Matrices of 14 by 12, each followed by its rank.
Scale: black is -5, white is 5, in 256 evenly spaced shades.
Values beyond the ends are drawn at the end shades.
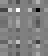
one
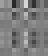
one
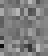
two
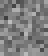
full rank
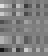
one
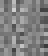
two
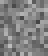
full rank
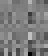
two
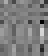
two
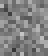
full rank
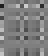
one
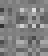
two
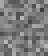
full rank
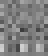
two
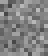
full rank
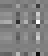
one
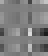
one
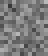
full rank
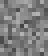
full rank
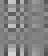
one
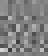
two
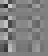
one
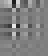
one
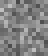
full rank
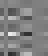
one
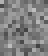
full rank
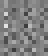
two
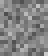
full rank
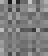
two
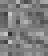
two
